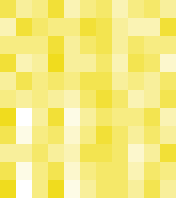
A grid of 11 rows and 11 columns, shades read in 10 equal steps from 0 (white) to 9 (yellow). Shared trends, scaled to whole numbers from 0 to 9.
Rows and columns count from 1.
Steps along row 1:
down up up down up up down up up down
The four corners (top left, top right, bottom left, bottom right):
7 4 9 4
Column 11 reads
4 8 5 2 6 7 3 4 8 5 4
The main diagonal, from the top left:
7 8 5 9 5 6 6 6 2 6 4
